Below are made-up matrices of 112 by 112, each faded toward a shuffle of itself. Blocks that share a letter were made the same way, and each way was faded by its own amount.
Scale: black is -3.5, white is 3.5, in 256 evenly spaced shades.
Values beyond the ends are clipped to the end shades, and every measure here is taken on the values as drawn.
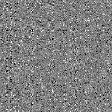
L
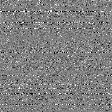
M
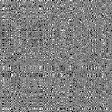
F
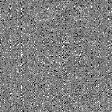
L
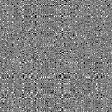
F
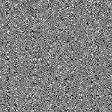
L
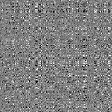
F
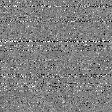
M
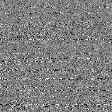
M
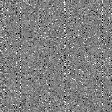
L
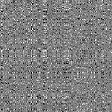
F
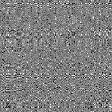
F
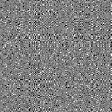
F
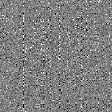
L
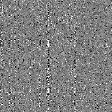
L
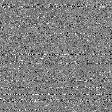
M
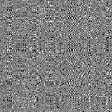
F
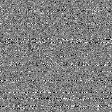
M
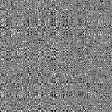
F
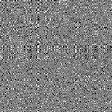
F
